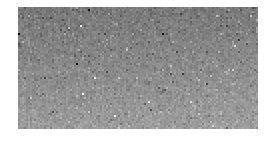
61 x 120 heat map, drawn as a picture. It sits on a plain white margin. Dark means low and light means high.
There are no regular stripes. Fine speckle covers the field. Values rise toward the bottom. A few values lie far out on both sides of the bulk.
